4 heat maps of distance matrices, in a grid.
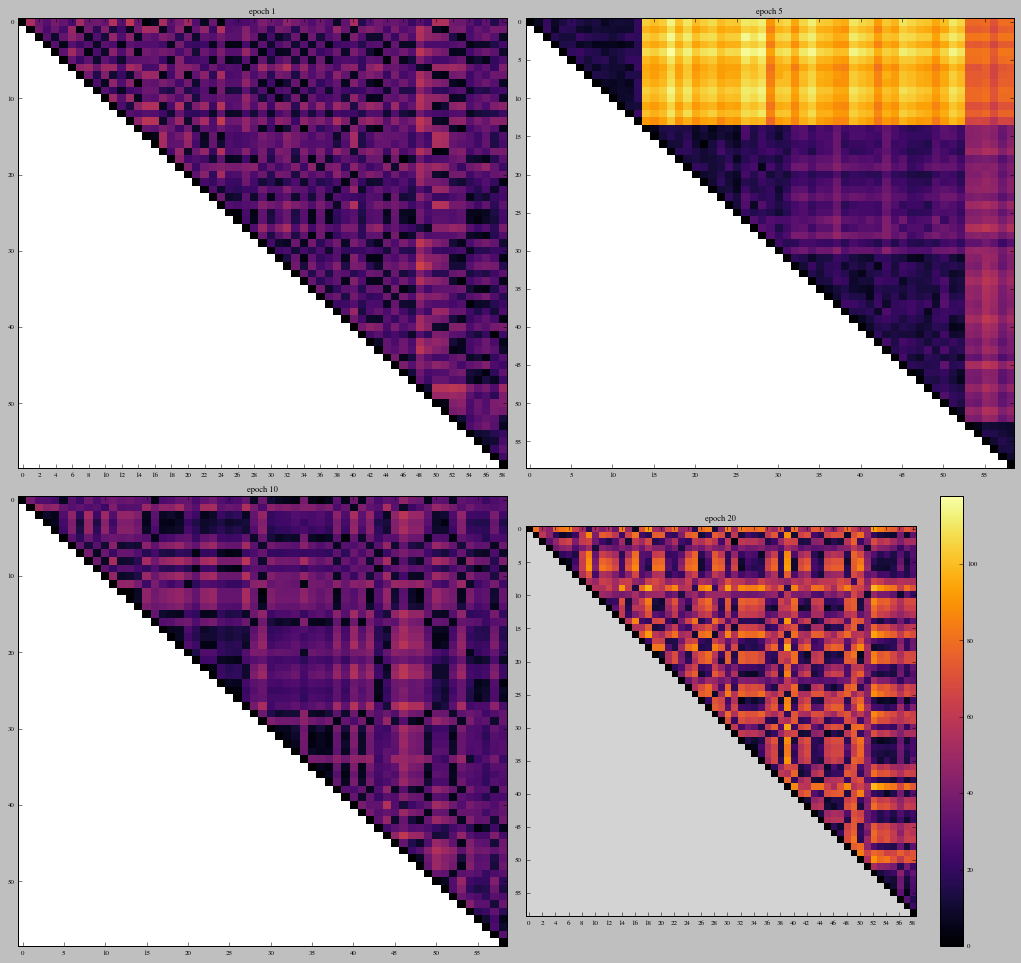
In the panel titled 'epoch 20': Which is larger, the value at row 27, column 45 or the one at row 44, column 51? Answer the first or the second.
the first
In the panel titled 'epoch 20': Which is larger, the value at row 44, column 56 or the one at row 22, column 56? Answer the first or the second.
the second
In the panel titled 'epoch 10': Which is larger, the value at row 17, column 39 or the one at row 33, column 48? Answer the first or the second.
the second
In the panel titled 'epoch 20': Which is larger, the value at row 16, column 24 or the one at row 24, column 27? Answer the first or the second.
the second
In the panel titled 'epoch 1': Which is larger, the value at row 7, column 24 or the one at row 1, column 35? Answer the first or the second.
the first
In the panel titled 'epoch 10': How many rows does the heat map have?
59
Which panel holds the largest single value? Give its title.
epoch 5
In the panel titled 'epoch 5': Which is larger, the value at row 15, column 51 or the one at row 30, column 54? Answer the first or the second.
the second
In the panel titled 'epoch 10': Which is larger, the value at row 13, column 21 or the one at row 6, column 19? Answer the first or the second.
the second
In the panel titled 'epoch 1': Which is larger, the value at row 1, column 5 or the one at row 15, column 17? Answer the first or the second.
the second
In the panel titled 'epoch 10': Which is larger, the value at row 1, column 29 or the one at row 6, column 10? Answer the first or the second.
the first
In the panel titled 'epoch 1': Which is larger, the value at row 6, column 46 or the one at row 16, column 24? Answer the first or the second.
the first
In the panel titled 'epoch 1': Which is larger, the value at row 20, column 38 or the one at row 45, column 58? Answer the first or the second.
the first
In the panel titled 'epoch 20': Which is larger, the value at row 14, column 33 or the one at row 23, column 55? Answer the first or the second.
the second
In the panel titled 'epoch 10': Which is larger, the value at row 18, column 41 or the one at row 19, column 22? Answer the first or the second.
the first
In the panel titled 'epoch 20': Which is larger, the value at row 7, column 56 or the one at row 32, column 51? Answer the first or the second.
the second
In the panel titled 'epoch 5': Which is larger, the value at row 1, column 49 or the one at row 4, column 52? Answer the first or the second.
the second
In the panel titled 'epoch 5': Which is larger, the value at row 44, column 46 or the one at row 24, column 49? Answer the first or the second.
the second
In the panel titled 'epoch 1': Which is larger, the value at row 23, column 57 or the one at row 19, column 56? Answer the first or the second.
the second
